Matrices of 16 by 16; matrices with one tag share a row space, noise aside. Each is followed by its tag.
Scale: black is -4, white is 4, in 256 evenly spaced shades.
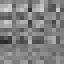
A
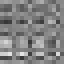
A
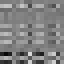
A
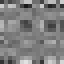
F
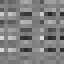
F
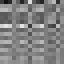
A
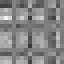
A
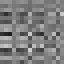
A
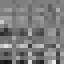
A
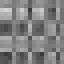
A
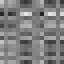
F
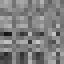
A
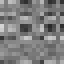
F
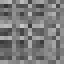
A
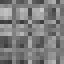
A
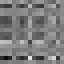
A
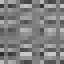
F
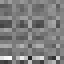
A
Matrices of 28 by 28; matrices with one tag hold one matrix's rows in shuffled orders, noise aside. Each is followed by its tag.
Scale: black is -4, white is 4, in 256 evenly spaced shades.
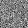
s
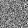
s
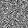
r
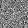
s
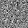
r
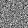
s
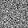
r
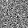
r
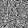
r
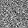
r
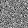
s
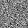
r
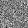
s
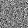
s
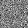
s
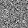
r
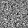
r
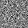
r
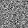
r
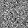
r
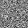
r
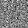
r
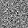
r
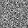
r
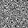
r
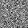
r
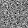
r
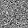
r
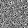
s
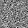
r
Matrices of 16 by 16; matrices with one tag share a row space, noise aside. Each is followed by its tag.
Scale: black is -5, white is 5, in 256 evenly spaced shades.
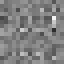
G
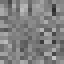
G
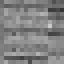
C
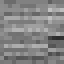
C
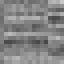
C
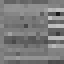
C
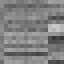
C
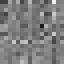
G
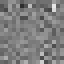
G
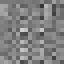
G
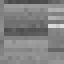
C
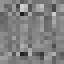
G
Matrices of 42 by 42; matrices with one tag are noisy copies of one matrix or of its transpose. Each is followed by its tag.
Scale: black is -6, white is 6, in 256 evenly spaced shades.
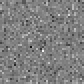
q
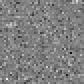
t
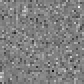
t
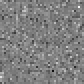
t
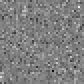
t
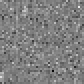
t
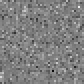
t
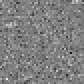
t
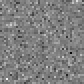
t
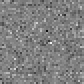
q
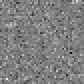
t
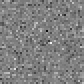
q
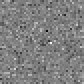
q
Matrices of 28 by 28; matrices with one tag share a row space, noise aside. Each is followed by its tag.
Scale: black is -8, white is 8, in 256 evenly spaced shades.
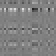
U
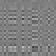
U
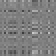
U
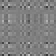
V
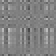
V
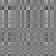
V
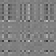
V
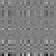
V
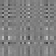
V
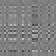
U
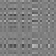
U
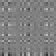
V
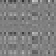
U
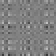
V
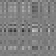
U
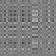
U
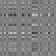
U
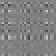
V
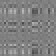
U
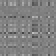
U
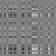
U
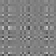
V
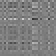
U
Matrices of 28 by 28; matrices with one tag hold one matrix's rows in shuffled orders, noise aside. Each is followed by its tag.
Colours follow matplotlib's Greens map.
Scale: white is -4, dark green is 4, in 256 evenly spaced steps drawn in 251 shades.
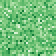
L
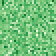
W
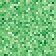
W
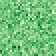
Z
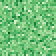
L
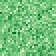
Z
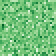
W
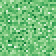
L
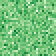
W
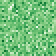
W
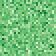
W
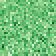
W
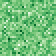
L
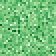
Z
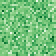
W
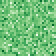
W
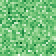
L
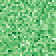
Z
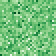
Z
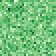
L
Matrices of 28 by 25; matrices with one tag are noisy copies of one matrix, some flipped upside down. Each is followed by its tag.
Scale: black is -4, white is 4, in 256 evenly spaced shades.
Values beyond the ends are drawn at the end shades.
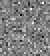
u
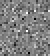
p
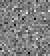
p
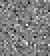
p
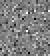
p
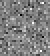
u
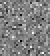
u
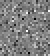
p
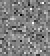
u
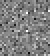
p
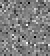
p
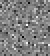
p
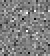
p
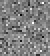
u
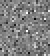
p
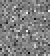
p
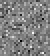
u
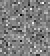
u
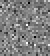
p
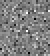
p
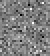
u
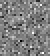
u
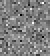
u
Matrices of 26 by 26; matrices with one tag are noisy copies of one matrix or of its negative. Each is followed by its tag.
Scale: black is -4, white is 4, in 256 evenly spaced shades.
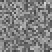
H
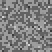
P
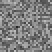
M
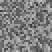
H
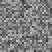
M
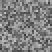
P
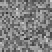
H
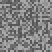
M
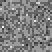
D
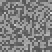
D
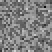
H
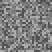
M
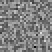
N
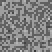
D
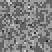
H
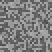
N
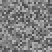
P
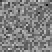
D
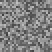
H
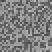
D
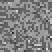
N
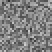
D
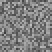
D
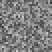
P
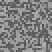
N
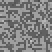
N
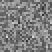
N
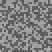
P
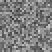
H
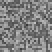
N
